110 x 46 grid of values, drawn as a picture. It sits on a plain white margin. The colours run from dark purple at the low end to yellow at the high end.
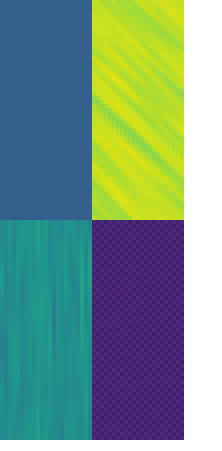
It is made of 2 by 2 panels. Panel 1,1: low, flat. Panel 1,2: very high, slanting down to the right, faint in contrast. Panel 2,1: middling, streaked downward, faint in contrast. Panel 2,2: very low, checkered, faint in contrast.
